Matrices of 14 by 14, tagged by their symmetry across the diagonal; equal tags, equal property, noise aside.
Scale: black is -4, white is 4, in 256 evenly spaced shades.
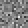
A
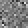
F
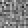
A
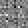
A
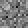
F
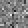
A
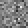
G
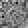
F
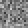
G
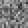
G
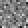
A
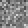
F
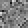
F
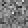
G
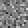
A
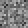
F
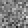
A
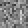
G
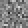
G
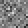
F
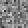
G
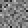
F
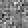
A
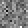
G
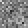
F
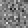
G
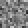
A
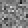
G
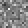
F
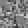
A
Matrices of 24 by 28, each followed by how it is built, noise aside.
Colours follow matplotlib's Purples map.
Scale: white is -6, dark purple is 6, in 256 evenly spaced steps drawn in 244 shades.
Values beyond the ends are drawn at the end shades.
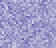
noise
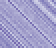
Toeplitz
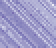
Toeplitz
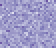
noise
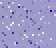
sparse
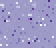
sparse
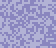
noise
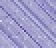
Toeplitz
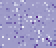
sparse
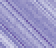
Toeplitz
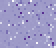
sparse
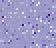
sparse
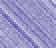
Toeplitz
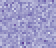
noise
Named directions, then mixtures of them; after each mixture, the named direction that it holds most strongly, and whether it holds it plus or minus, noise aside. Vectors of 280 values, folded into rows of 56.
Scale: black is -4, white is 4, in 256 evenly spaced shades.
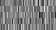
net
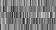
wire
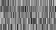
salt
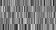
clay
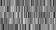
clay, plus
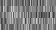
wire, minus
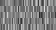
net, plus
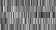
wire, minus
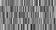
net, minus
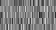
net, plus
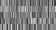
salt, minus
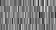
net, plus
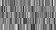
clay, minus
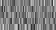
clay, minus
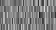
net, plus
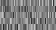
salt, plus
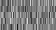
salt, plus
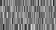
clay, plus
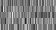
wire, minus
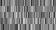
clay, plus
